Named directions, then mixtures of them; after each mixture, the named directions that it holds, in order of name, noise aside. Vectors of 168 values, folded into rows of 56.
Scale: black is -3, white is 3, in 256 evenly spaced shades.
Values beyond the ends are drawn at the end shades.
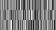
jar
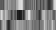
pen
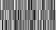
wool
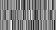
jar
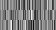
jar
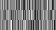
jar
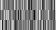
wool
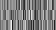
jar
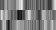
pen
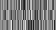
jar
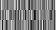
jar, wool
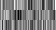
pen, wool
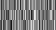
jar, wool
